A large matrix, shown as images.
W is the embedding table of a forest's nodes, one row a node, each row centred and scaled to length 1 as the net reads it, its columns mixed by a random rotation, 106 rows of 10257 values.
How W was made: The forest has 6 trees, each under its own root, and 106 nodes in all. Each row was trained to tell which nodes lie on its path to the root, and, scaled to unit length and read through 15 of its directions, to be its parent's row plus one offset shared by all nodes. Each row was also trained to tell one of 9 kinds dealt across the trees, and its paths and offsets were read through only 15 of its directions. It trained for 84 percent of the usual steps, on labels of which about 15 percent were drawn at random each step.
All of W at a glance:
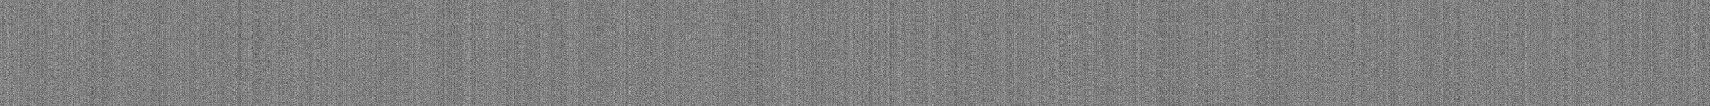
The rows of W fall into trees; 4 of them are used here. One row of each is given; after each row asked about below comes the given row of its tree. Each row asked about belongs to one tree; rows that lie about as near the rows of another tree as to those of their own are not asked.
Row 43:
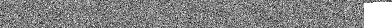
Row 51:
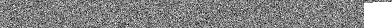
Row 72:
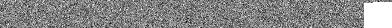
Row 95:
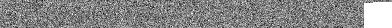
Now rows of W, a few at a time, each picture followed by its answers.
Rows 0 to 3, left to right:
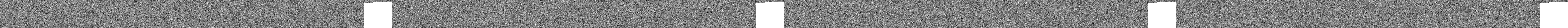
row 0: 72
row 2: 43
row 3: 43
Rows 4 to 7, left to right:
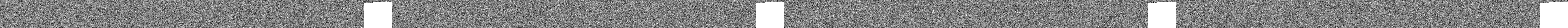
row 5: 72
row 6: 51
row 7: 72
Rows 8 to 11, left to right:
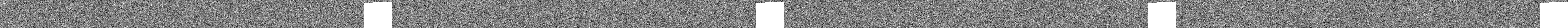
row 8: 95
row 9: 43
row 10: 51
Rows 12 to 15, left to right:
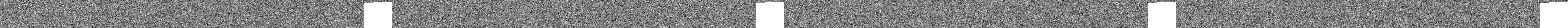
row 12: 43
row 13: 72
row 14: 51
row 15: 51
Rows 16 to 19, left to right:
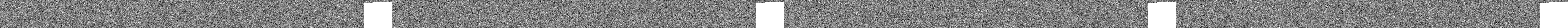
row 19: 72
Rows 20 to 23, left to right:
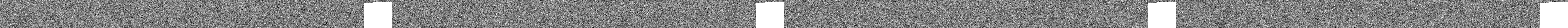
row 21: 72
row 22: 51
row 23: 95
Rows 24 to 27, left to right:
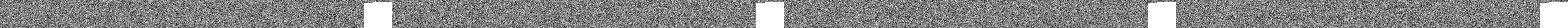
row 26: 43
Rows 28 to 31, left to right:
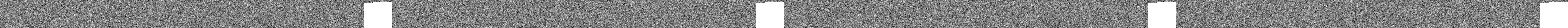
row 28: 43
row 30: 43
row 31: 72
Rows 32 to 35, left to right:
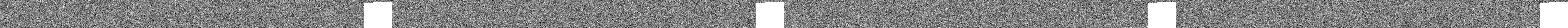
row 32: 72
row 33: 72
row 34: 43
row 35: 43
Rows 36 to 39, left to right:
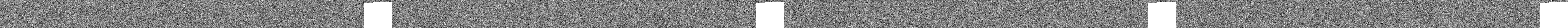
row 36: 43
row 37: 43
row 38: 95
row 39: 95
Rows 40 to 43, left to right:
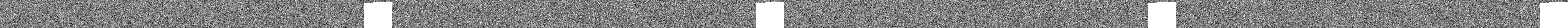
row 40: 72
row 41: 72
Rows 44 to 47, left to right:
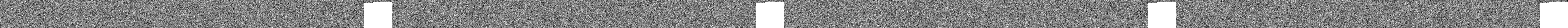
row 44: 43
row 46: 43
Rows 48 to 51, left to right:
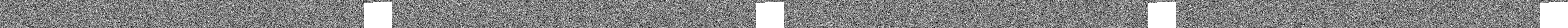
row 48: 51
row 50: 72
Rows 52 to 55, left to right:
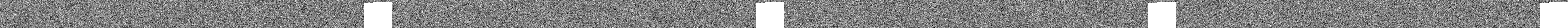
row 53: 72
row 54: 72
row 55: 43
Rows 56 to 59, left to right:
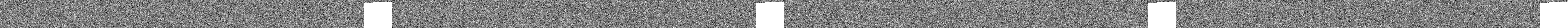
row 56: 43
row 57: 72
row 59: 51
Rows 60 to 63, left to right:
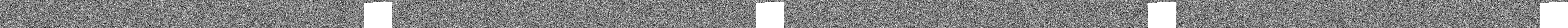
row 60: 95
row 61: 95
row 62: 72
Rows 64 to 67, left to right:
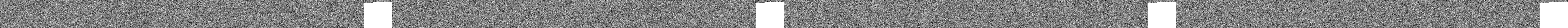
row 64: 51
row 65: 51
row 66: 72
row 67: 72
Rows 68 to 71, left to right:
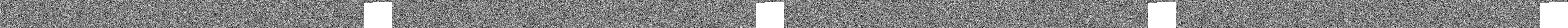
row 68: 43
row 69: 95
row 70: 51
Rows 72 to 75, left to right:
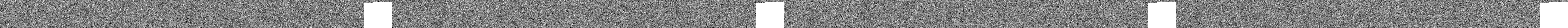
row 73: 51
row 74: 72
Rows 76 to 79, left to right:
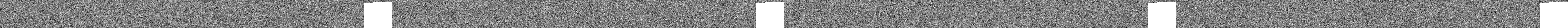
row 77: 51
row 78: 95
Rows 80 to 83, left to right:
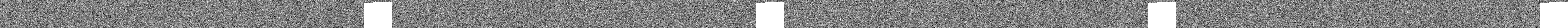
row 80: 95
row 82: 72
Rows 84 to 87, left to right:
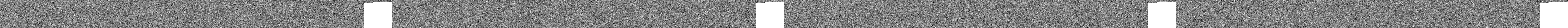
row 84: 43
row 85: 51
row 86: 72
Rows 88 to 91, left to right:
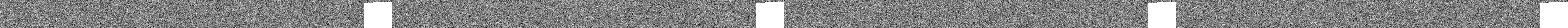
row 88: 72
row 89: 51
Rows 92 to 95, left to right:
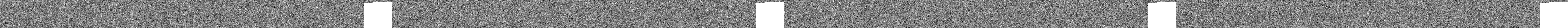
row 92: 72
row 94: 72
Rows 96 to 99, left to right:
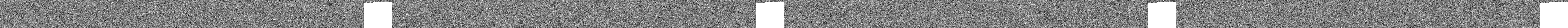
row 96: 51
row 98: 43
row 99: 43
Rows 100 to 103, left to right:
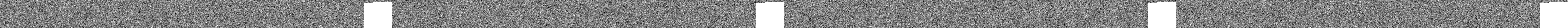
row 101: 43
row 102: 72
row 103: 51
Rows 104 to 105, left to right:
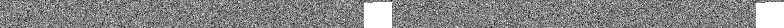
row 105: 51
